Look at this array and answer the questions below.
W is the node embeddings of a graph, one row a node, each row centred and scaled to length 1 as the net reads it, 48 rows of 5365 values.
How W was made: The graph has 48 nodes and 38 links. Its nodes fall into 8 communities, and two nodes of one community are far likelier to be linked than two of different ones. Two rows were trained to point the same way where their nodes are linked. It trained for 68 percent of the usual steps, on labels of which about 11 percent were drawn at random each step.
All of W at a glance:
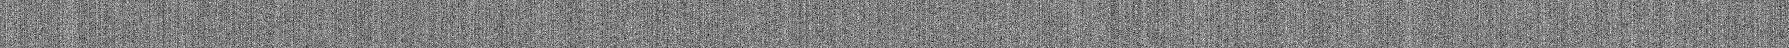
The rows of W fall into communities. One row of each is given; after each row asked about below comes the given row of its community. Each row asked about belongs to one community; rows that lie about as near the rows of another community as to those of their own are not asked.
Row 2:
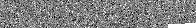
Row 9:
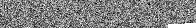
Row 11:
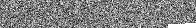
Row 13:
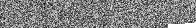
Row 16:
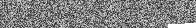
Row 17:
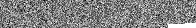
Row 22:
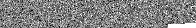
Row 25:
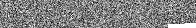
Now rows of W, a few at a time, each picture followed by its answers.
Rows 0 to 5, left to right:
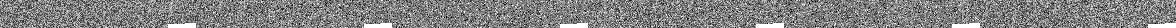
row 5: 13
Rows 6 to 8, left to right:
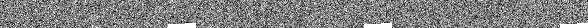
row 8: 17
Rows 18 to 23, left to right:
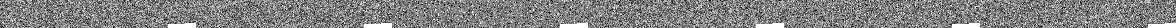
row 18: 16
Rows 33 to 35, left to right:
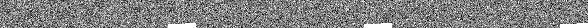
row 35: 22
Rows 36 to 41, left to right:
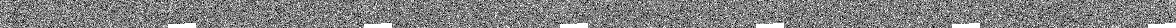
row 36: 25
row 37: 11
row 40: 17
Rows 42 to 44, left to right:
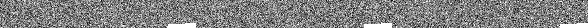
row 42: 11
